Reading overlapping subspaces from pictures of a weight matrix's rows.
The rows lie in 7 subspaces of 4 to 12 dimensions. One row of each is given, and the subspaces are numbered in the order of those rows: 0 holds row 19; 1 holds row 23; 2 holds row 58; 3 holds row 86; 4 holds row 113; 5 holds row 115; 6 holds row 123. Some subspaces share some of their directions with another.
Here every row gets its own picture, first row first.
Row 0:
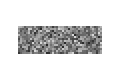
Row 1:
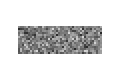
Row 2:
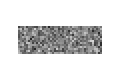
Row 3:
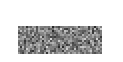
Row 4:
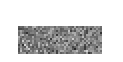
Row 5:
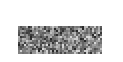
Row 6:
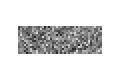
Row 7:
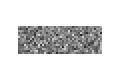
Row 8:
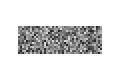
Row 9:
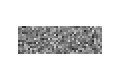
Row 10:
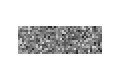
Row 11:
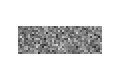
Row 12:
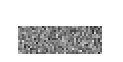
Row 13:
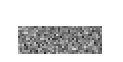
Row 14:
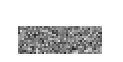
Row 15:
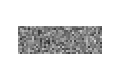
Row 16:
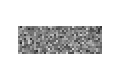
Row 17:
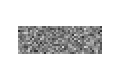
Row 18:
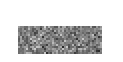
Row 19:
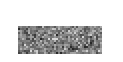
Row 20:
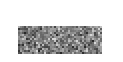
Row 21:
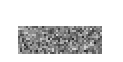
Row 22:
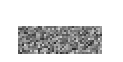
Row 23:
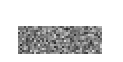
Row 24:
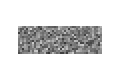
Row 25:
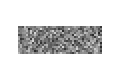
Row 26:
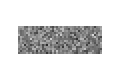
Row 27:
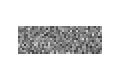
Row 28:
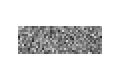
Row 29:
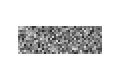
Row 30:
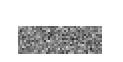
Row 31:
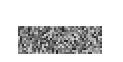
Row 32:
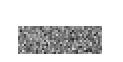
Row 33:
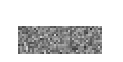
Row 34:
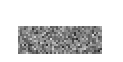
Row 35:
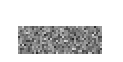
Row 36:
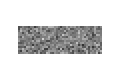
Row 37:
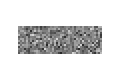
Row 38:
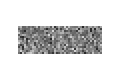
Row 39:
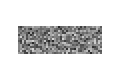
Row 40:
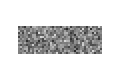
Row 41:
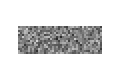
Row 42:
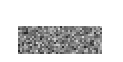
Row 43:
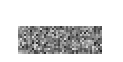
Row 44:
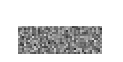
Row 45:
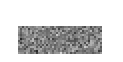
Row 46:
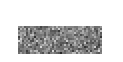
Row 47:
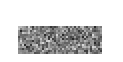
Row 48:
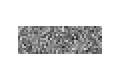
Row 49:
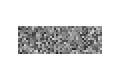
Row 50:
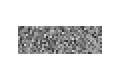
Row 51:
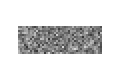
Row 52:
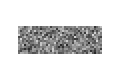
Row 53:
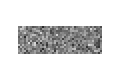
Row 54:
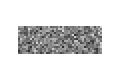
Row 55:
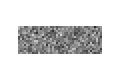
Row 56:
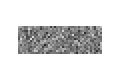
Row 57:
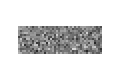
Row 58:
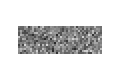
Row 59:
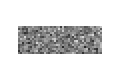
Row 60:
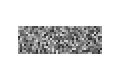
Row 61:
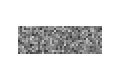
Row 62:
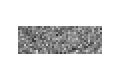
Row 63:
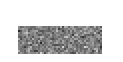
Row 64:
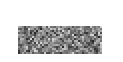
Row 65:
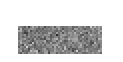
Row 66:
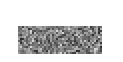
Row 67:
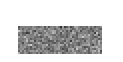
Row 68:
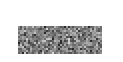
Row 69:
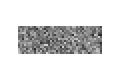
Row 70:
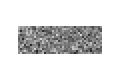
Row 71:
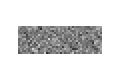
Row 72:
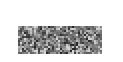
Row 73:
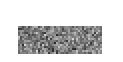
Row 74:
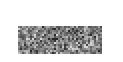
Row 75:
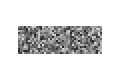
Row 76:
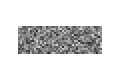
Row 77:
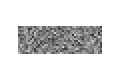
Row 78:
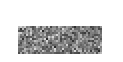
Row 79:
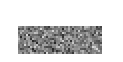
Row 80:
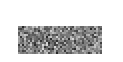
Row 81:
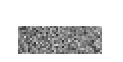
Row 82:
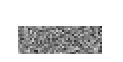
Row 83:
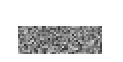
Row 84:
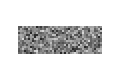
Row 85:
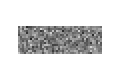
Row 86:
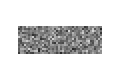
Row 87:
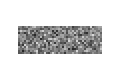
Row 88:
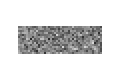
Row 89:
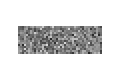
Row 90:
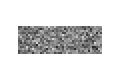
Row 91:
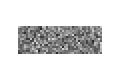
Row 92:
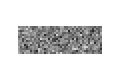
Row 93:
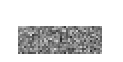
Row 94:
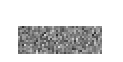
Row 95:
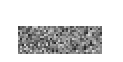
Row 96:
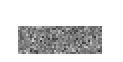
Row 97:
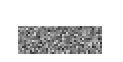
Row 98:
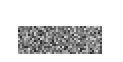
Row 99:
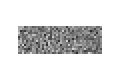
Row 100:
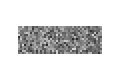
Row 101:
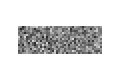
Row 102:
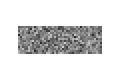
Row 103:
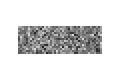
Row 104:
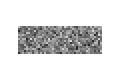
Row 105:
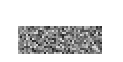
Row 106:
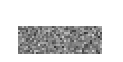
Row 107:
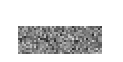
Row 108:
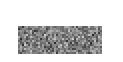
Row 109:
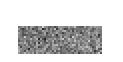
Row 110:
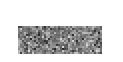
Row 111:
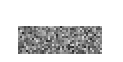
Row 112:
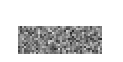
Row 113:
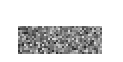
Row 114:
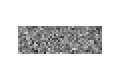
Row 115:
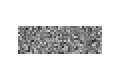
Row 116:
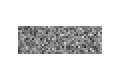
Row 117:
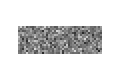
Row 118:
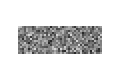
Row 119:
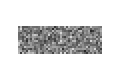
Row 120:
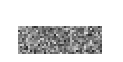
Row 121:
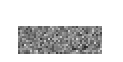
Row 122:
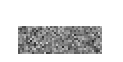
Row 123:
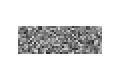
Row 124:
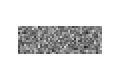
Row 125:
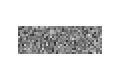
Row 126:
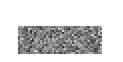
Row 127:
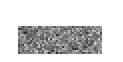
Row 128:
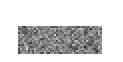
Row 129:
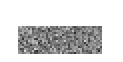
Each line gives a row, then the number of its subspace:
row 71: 6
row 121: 2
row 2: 3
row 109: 2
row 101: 2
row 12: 1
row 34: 2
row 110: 3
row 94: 1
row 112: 3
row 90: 5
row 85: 3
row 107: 4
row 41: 5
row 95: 1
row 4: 1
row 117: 3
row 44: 3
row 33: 1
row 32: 3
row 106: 1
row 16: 5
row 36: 5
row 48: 4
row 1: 1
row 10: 5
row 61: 3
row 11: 2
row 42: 4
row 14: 3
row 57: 5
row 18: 2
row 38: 3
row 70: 3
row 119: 3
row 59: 4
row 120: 1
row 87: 3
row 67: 4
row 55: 2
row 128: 1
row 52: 2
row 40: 1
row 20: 4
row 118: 3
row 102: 5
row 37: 2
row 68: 3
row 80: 2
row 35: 1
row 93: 3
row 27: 1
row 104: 4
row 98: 4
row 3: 3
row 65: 3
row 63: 4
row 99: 3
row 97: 6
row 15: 3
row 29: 3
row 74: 0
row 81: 2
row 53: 2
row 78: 3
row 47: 5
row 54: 4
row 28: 3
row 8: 5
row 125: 2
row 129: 3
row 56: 5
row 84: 3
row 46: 2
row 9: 1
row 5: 0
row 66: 0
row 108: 0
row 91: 1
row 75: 3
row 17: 4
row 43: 5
